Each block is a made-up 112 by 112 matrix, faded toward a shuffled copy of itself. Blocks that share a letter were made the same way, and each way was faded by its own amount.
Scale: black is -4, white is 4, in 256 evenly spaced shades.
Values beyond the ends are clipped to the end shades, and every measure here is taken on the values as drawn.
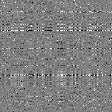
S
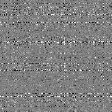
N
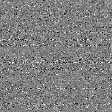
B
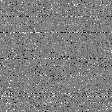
B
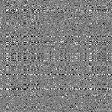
S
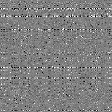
S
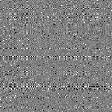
S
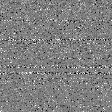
B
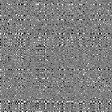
S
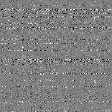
N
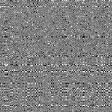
S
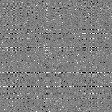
S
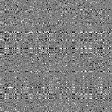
S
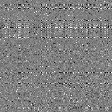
S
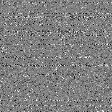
B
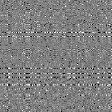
S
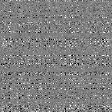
N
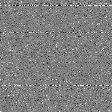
B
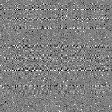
S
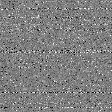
B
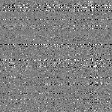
N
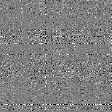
N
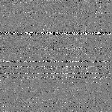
N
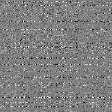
N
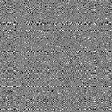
S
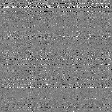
N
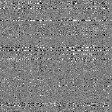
N
